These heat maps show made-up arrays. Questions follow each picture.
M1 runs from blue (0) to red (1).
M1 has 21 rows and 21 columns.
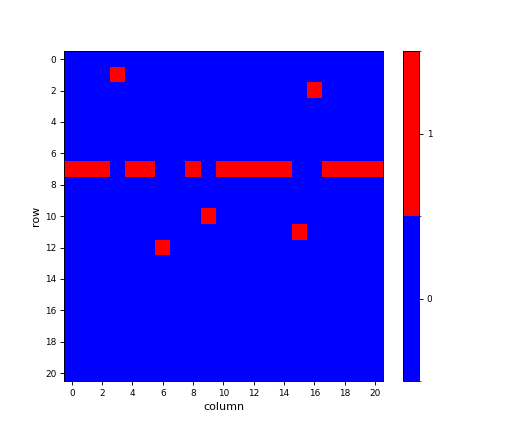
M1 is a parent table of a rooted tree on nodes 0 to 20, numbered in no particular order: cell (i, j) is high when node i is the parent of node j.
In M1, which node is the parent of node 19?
7
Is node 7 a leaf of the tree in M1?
no
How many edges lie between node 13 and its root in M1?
1
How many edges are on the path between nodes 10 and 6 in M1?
3
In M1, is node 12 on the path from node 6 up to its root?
yes
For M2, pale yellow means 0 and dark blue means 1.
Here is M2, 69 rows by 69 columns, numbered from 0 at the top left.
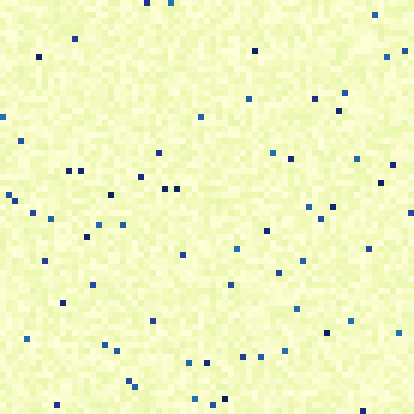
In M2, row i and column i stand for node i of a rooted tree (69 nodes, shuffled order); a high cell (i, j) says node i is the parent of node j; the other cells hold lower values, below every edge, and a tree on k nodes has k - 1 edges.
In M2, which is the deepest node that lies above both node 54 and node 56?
55
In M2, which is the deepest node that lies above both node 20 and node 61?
37
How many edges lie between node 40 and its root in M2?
5
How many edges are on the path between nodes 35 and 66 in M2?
5
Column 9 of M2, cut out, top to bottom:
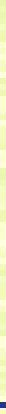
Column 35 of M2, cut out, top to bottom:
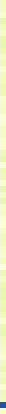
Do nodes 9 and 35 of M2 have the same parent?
yes
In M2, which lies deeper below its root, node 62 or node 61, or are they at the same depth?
node 61
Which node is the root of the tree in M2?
36
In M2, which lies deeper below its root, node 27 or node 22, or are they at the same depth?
node 27
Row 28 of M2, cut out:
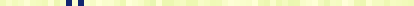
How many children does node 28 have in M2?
2
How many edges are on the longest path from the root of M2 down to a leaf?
13
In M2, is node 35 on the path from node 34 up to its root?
yes
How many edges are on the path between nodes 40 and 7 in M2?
3
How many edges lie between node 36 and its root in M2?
0
